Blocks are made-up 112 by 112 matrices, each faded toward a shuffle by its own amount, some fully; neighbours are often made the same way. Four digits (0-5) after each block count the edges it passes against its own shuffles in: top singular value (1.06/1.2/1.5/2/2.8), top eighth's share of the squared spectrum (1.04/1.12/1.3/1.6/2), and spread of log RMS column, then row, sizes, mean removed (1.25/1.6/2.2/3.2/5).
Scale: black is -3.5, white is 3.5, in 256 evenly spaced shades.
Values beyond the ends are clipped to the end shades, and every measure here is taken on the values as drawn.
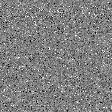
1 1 0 2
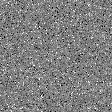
0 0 0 0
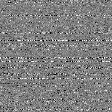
2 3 0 4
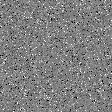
0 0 0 0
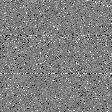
2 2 0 2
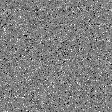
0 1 0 2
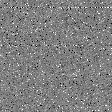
2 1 0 1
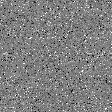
0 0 0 1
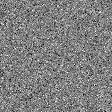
0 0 0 0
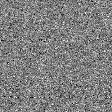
0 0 0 2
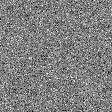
0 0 0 0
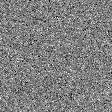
0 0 0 0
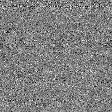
1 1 0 3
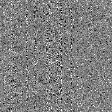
2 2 3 0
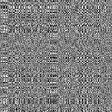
5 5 4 4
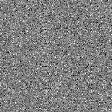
4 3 1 1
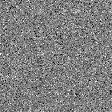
3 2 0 1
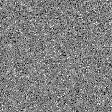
3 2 0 0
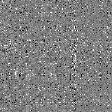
3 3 3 3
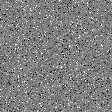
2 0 0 0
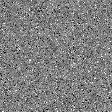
0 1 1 0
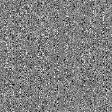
1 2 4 0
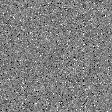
1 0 1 0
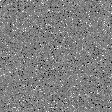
2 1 0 0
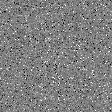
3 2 0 0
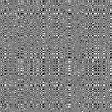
5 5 4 4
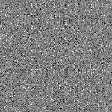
4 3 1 1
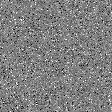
2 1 0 0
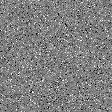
2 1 0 0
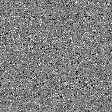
1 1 0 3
